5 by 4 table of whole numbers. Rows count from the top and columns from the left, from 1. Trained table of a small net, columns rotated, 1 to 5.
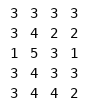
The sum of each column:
13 20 15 11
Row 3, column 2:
5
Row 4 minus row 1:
0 1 0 0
